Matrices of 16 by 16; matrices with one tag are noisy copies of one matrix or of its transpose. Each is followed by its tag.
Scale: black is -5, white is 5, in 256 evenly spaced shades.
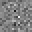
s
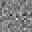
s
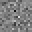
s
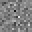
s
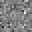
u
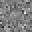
u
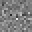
s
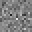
s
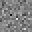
s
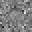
u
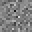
s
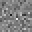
s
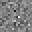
s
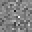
s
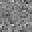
u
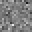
u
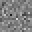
s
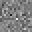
s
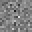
s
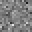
u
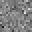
u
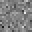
u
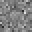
u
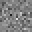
s
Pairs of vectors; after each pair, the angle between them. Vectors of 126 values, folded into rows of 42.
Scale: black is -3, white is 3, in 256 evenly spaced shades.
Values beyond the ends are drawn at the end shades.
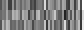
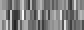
orthogonal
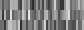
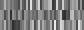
partly opposed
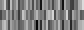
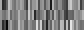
partly opposed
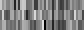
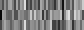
partly aligned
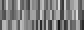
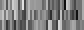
partly opposed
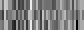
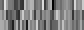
partly aligned
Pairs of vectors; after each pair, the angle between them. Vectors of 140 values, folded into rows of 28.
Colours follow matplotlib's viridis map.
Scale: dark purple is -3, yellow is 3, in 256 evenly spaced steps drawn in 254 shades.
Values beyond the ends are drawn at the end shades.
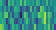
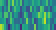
nearly parallel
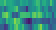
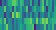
partly opposed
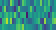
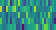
nearly opposite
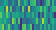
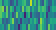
partly aligned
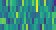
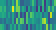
partly opposed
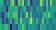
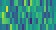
nearly opposite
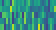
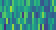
nearly parallel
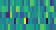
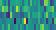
nearly parallel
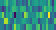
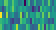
partly aligned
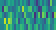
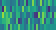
partly aligned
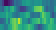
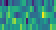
partly aligned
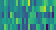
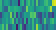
partly aligned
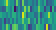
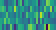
nearly opposite
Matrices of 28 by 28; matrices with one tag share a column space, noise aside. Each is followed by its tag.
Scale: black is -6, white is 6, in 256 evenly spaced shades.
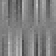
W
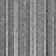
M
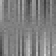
W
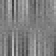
W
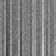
M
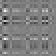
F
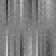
W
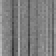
M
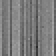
M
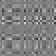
F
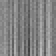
M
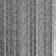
M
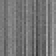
M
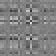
F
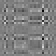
F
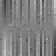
W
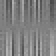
W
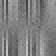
W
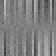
W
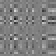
F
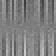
W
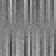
W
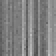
M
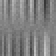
W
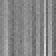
M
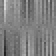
W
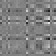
F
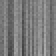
M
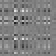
F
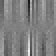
W
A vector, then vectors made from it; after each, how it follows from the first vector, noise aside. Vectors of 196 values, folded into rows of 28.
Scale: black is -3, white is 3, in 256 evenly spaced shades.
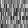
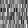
reversed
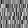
sign-scrambled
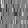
partly zeroed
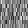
sign-scrambled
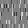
partly zeroed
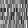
reversed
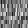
sign-scrambled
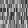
reversed
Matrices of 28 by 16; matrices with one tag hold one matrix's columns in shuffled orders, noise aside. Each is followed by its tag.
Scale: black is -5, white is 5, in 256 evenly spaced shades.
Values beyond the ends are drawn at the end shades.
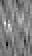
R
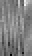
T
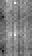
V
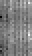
V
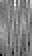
T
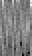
T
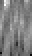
T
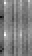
V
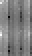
V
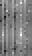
V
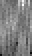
T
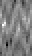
R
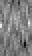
R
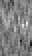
R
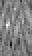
R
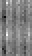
V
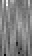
T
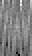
T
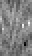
R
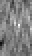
R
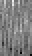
T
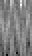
T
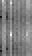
V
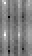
V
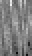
T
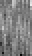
T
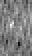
R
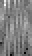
T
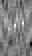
R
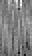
T
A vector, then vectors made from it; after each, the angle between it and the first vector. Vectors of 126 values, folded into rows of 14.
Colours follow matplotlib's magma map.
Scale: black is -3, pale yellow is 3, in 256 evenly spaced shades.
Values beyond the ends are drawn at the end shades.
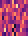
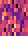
nearly opposite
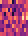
orthogonal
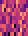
partly aligned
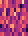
orthogonal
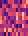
partly aligned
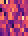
orthogonal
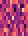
orthogonal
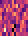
nearly parallel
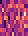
partly aligned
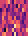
nearly opposite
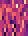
nearly parallel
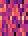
partly aligned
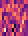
nearly parallel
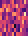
nearly parallel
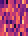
partly aligned
